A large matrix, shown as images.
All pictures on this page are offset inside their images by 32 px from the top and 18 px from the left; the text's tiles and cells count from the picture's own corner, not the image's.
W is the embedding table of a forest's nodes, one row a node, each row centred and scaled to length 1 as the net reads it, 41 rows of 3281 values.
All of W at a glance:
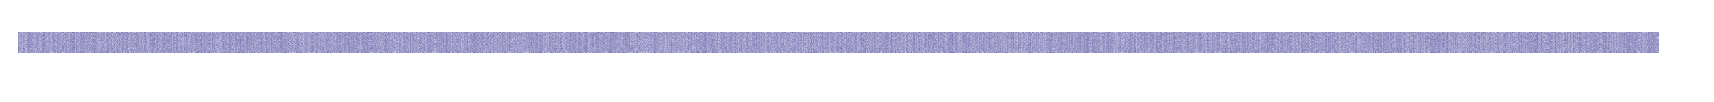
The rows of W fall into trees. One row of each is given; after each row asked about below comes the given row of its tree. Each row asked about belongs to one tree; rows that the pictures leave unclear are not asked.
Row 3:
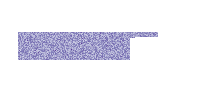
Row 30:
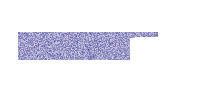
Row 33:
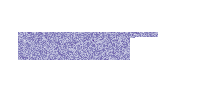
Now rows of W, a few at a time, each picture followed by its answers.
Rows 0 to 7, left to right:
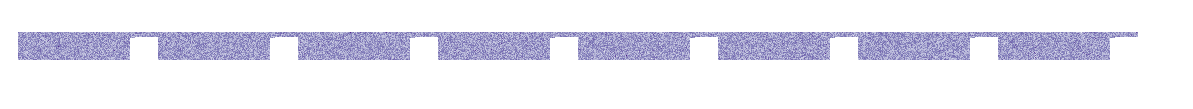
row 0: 33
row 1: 33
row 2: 30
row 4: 30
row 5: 3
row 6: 33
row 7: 30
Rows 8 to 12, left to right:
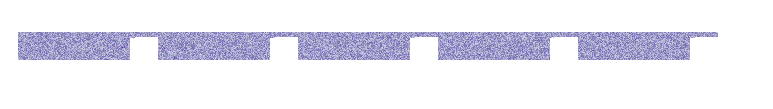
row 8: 33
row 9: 3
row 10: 33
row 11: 30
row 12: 33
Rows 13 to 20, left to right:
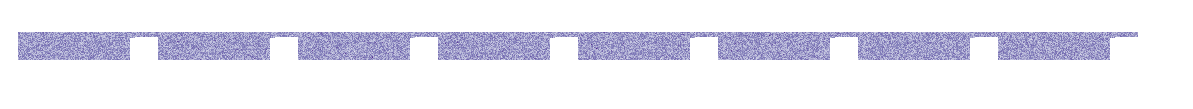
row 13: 30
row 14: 3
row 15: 33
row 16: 3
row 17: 3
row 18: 33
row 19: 33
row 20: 3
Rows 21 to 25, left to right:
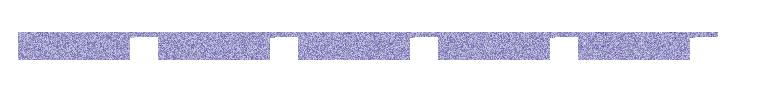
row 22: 3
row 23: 30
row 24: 3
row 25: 30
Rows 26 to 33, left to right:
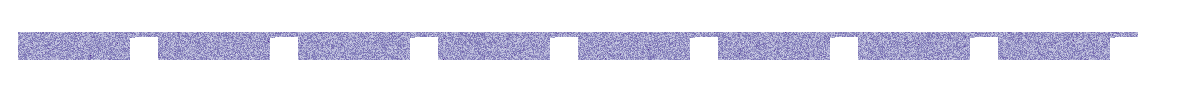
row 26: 30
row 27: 33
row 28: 3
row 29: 33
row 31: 33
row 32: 33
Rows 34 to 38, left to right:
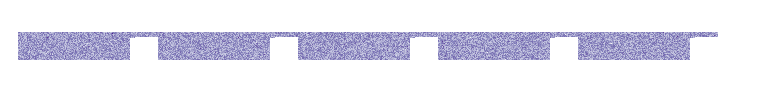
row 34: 3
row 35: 33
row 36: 33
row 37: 3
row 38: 3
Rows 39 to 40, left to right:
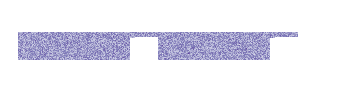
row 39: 33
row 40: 3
